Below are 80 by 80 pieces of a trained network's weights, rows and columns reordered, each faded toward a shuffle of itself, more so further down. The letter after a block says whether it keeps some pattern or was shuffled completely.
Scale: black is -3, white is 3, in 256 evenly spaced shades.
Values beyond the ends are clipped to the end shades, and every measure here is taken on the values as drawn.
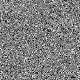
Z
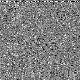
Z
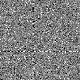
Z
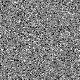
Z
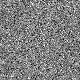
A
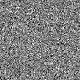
Z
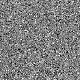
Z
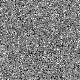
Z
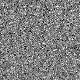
Z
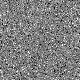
A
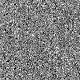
Z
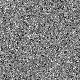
A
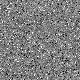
A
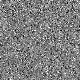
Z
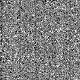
Z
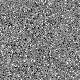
A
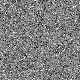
A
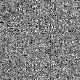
Z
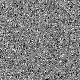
A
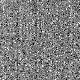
Z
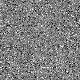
Z
